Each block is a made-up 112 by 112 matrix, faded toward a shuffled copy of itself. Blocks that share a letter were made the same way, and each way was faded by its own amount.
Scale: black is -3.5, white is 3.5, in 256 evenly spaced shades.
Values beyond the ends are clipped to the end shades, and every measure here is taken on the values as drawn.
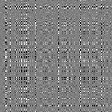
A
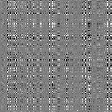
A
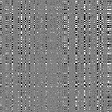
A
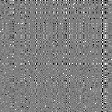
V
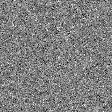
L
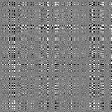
A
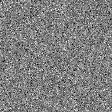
L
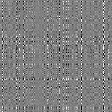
A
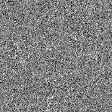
L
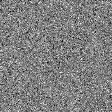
L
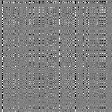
A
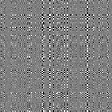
A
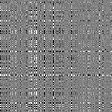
A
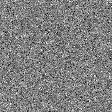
L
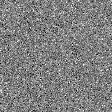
L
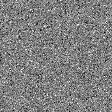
L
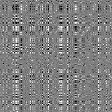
V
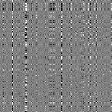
A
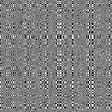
V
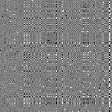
V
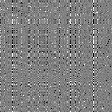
V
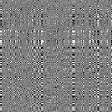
V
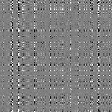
A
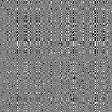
V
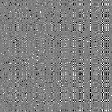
V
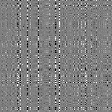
A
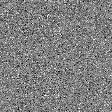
L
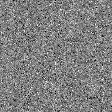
L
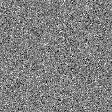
L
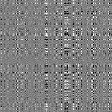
A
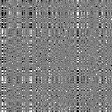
V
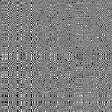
V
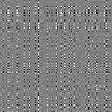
A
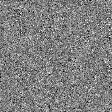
L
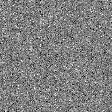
L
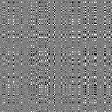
A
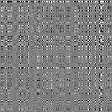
A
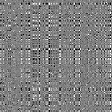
V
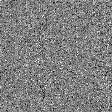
L
